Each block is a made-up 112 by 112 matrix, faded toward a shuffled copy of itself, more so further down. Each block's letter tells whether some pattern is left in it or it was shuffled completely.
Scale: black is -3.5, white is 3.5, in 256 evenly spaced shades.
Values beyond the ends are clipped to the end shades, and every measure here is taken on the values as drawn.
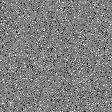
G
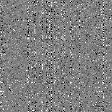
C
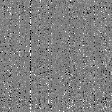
C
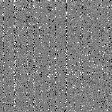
C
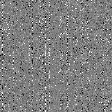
C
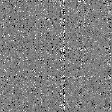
C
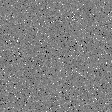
G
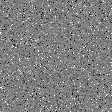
G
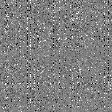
C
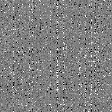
C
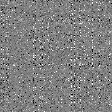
C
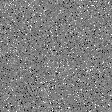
G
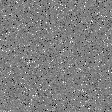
G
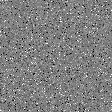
G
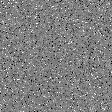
G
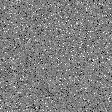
G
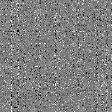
C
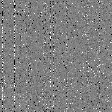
C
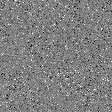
G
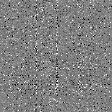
C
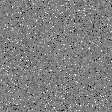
G
